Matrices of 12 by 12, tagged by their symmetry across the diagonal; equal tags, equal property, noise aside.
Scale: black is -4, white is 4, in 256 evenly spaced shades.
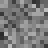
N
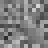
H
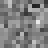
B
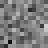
B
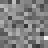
B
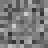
N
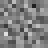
H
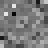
N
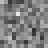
B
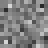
H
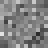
N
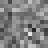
H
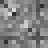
N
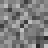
N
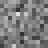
B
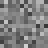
H
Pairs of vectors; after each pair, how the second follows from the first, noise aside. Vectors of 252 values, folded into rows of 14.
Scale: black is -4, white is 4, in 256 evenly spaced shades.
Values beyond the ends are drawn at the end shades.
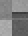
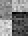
scaled up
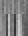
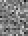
shuffled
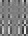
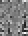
sign-scrambled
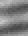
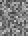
shuffled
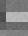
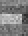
reversed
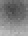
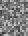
shuffled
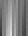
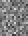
shuffled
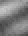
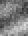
reversed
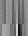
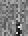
sign-scrambled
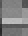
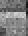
reversed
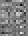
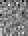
shuffled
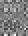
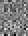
negated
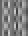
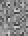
sign-scrambled
